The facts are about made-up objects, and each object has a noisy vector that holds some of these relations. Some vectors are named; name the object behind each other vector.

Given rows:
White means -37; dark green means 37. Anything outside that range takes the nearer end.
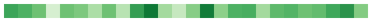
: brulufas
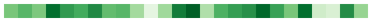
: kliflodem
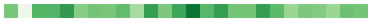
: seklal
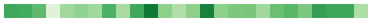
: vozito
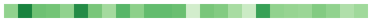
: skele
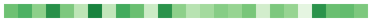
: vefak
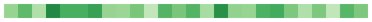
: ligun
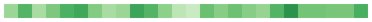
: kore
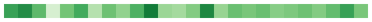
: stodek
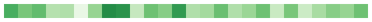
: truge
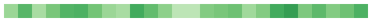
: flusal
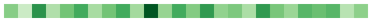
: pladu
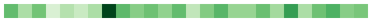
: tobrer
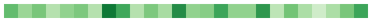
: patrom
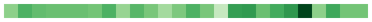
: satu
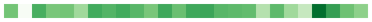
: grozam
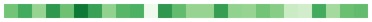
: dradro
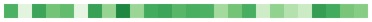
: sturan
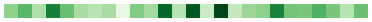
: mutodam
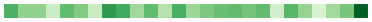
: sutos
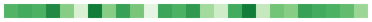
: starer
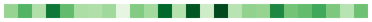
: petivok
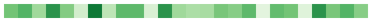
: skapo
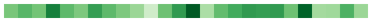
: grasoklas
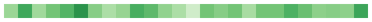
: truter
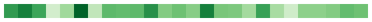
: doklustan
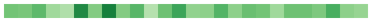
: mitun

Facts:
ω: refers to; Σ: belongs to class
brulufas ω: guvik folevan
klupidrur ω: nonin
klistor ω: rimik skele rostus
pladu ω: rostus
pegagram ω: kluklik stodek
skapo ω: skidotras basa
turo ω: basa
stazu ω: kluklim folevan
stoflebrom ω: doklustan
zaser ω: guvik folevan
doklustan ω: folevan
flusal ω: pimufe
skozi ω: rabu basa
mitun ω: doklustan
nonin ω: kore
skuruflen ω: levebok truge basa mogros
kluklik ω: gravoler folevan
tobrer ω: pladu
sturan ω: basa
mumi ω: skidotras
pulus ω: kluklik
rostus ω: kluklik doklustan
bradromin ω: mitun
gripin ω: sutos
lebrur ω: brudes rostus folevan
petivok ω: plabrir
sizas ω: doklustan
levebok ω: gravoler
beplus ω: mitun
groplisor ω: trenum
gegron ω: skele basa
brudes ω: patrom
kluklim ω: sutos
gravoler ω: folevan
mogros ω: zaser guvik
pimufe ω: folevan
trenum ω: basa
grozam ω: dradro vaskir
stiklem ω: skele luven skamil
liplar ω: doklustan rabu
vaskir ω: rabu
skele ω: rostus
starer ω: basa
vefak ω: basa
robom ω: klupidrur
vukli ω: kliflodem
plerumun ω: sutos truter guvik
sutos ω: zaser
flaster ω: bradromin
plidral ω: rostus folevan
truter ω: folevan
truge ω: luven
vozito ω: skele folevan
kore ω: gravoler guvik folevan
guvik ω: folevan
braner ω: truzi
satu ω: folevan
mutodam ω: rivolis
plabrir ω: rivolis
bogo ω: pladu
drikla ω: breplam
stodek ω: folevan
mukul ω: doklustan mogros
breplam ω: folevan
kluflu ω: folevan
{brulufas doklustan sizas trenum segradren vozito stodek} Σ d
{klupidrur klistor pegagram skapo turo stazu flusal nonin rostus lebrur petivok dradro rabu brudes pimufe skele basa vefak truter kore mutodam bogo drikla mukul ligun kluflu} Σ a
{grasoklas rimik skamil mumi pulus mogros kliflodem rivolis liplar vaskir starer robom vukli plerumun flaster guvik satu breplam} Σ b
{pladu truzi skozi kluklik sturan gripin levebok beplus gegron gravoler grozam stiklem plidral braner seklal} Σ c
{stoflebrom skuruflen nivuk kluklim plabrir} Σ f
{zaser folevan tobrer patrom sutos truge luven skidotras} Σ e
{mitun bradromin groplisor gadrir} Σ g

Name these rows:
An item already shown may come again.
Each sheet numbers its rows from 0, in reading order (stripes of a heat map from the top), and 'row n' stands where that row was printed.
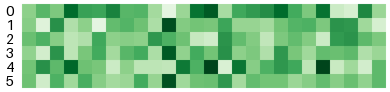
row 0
kliflodem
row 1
stiklem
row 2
stoflebrom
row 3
pladu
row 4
rivolis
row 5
levebok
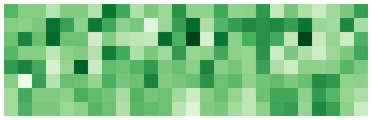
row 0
patrom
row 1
vukli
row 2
rivolis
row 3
patrom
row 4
doklustan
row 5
beplus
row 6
bogo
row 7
klistor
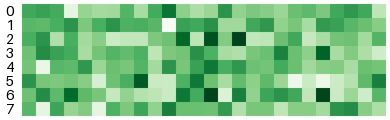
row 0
vozito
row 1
vaskir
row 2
plabrir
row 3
skamil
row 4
seklal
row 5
skidotras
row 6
rivolis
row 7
gegron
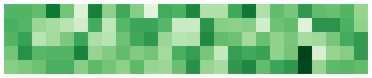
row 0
mumi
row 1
skuruflen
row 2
kluklim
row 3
guvik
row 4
robom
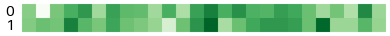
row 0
braner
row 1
grasoklas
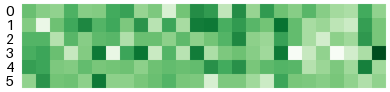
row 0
gadrir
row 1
truzi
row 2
nivuk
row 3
folevan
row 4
segradren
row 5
rostus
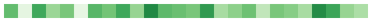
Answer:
gegron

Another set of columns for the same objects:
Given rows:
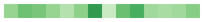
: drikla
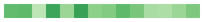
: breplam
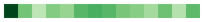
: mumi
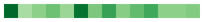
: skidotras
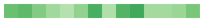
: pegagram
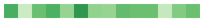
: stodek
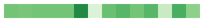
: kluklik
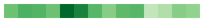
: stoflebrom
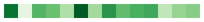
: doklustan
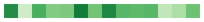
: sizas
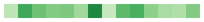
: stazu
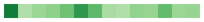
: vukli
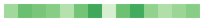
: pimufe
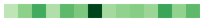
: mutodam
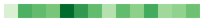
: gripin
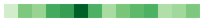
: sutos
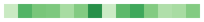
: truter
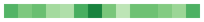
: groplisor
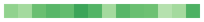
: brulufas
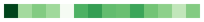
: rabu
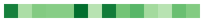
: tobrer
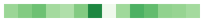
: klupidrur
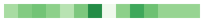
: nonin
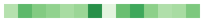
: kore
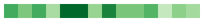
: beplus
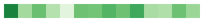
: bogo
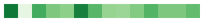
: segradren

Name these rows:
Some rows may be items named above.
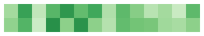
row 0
plerumun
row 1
guvik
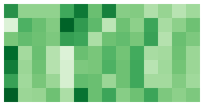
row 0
flaster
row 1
gripin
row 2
levebok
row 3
bogo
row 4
bogo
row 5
brudes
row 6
skidotras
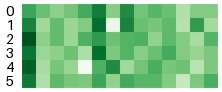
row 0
truge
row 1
pladu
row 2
grozam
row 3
skidotras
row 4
dradro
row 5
vozito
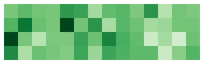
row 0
levebok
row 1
skuruflen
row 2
liplar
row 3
vozito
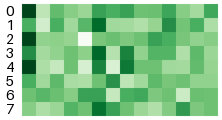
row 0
trenum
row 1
truzi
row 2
basa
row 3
luven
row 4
rimik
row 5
ligun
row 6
plidral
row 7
rivolis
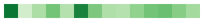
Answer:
kliflodem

